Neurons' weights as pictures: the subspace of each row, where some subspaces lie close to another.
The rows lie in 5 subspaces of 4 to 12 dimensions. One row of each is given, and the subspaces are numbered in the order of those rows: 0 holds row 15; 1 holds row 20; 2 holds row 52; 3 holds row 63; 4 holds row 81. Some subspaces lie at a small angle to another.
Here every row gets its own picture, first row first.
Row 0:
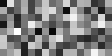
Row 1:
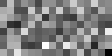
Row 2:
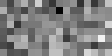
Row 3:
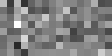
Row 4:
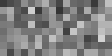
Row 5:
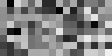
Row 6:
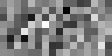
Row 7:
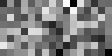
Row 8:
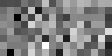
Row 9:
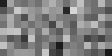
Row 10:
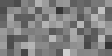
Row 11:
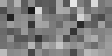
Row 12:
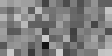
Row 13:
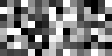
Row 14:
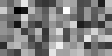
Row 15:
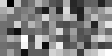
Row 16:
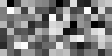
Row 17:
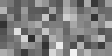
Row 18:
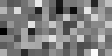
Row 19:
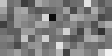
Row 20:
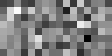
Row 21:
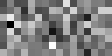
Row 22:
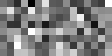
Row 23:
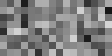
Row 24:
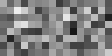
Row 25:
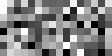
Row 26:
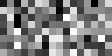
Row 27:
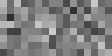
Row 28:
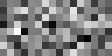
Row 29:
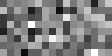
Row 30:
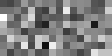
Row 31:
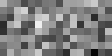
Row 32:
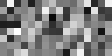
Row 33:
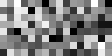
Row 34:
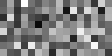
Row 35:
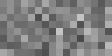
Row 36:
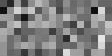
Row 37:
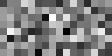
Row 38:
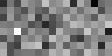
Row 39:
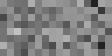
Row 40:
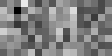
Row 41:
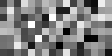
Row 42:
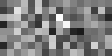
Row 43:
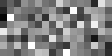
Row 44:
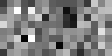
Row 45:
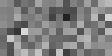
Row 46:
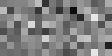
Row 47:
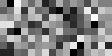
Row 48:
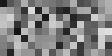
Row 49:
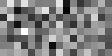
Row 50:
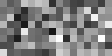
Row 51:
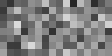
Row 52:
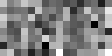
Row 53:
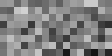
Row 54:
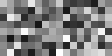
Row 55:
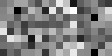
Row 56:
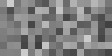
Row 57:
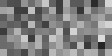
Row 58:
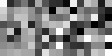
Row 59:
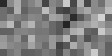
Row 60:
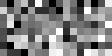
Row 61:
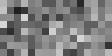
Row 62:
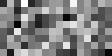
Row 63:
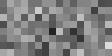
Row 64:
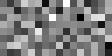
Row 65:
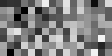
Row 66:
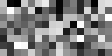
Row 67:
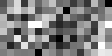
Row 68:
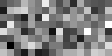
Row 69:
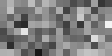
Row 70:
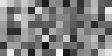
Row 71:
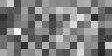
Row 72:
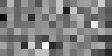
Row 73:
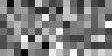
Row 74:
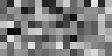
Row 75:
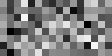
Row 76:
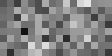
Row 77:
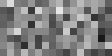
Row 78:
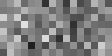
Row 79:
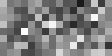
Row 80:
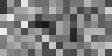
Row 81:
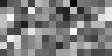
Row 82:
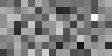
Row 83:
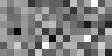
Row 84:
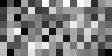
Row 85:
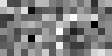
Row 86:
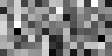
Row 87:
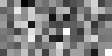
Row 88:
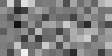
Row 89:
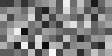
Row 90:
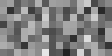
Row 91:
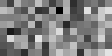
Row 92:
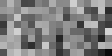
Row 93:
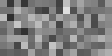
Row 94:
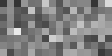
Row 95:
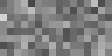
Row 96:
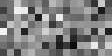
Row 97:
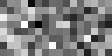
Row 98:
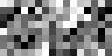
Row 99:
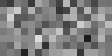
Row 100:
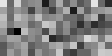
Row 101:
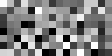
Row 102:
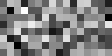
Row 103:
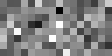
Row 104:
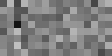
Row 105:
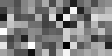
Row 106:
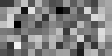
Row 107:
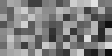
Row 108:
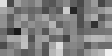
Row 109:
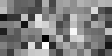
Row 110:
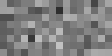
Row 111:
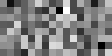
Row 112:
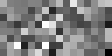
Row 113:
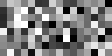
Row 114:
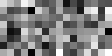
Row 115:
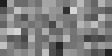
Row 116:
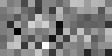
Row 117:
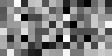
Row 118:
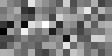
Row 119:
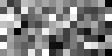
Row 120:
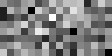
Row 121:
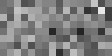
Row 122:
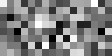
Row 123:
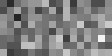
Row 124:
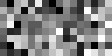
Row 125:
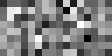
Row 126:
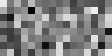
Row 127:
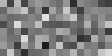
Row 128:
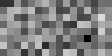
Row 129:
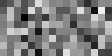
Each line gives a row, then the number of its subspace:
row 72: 2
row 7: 4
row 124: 1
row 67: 3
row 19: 4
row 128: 0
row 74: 4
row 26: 1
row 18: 4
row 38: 2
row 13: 4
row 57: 0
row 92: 2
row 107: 3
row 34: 3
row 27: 3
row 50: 2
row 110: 4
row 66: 4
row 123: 2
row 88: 1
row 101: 2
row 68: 3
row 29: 4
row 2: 1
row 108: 0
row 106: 1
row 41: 4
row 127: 0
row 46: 4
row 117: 2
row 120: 4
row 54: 3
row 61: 3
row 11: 4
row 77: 0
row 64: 4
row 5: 1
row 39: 3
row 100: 0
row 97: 3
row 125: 1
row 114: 2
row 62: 3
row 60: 1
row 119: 4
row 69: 3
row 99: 1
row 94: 0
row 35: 3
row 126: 2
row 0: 4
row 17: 1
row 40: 4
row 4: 0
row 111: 3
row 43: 3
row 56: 0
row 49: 2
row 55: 4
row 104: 1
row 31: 2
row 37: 4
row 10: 3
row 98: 4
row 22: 4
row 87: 4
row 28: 0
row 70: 2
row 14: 4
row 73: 1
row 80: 2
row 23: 2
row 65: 2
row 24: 4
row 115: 0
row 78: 2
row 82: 4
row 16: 4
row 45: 4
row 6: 3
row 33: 0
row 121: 3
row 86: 1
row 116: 3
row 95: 3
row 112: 3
